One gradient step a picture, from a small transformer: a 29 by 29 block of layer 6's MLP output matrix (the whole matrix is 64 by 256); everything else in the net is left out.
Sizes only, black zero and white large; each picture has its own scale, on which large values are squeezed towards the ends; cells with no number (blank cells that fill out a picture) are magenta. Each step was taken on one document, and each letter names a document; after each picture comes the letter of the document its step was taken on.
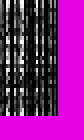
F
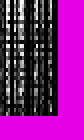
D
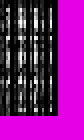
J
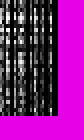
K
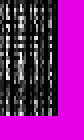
D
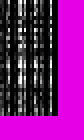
J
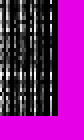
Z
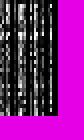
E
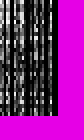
K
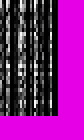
J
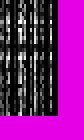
E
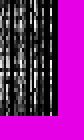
E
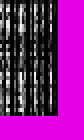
D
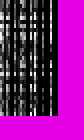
Z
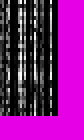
J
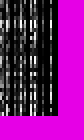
Z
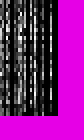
E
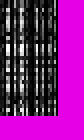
F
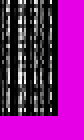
J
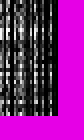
K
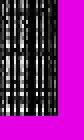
F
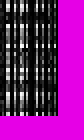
F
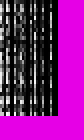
K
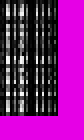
F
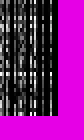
Z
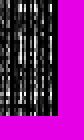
J
